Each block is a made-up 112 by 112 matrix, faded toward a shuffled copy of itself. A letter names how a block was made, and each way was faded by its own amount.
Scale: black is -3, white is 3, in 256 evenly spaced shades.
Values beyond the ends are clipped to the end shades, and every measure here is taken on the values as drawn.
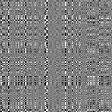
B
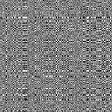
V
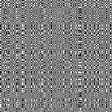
B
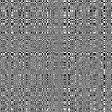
B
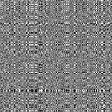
V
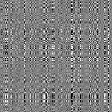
B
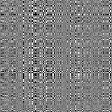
B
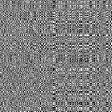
V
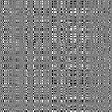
B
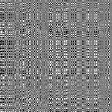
B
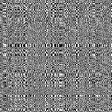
V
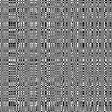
B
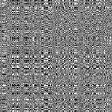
V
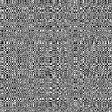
V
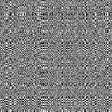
V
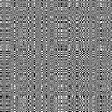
B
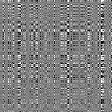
B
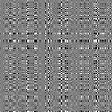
B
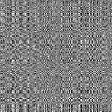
V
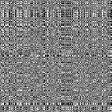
V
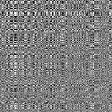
V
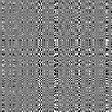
B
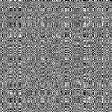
V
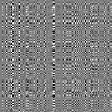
B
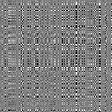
B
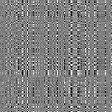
B
